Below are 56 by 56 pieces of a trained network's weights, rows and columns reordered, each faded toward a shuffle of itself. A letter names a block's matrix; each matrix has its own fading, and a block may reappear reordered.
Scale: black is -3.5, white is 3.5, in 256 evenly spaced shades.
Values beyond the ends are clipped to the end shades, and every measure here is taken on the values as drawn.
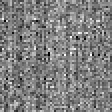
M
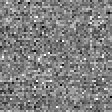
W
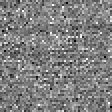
W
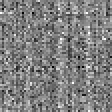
M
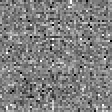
W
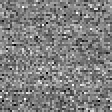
W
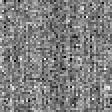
M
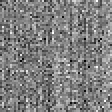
M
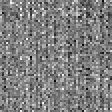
M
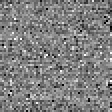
W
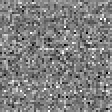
W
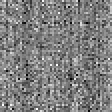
M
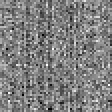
M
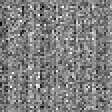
M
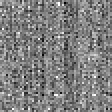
M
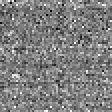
W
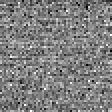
W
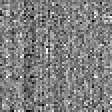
M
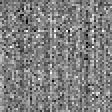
M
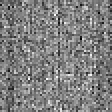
M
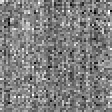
M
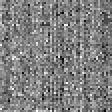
M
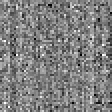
M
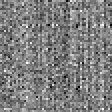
M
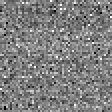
W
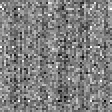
M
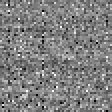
W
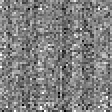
M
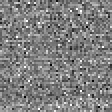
W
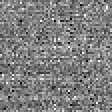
W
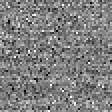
W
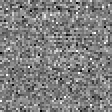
W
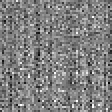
M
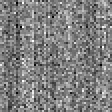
M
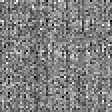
M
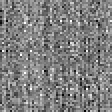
M
